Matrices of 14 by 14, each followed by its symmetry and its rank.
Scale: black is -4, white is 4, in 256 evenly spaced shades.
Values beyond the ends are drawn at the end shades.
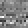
neither, rank three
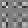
symmetric, rank one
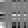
neither, rank one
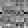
neither, rank three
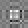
symmetric, rank one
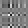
neither, rank one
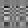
neither, rank one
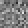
neither, rank three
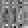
neither, rank three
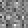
neither, rank three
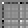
symmetric, rank one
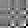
symmetric, rank one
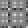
symmetric, rank one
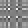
symmetric, rank one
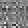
neither, rank three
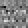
neither, rank three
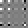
symmetric, rank one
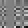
neither, rank one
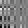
neither, rank one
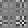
symmetric, rank one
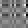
neither, rank one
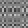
neither, rank one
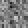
neither, rank three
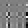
neither, rank one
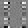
neither, rank one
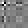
symmetric, rank one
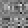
neither, rank three
